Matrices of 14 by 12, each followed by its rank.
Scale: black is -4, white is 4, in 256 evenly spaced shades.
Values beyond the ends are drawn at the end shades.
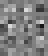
two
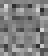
two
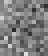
full rank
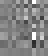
two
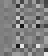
two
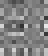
two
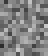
full rank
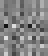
two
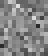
full rank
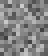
full rank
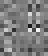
two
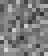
full rank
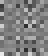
two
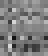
two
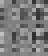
two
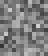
full rank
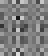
two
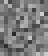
full rank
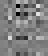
two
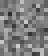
full rank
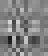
two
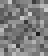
full rank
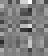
two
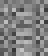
two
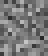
full rank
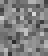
full rank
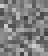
full rank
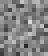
full rank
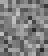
full rank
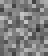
full rank
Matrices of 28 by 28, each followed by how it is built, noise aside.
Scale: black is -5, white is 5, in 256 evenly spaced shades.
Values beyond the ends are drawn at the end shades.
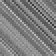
Toeplitz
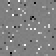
sparse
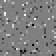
sparse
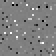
sparse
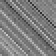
Toeplitz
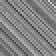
Toeplitz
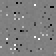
sparse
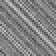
Toeplitz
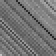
Toeplitz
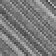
Toeplitz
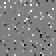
sparse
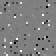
sparse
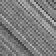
Toeplitz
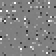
sparse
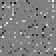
sparse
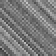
Toeplitz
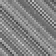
Toeplitz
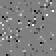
sparse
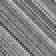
Toeplitz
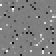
sparse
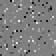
sparse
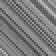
Toeplitz
